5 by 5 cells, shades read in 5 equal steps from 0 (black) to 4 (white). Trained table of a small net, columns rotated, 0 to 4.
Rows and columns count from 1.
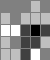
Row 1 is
2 2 2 3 2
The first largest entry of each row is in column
4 1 1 1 4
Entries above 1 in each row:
5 5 2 3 4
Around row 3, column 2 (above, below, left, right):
2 2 4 1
